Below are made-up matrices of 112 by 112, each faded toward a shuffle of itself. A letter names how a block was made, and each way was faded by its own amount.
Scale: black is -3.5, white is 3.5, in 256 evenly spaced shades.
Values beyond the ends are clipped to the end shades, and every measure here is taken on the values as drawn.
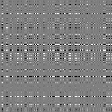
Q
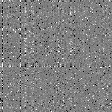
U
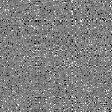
U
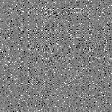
U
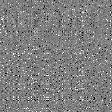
U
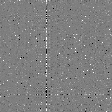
U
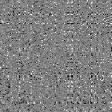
U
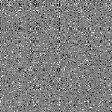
U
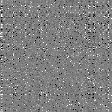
U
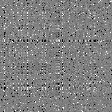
U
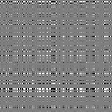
Q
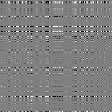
Q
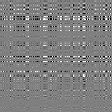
Q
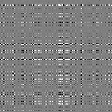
Q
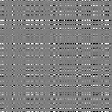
Q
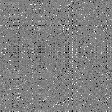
U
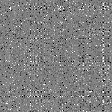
U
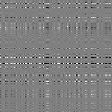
Q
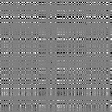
Q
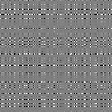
Q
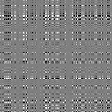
Q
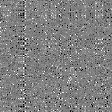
U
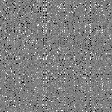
U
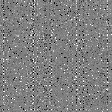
U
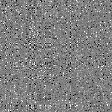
U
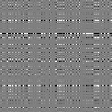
Q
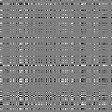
Q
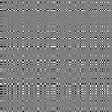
Q
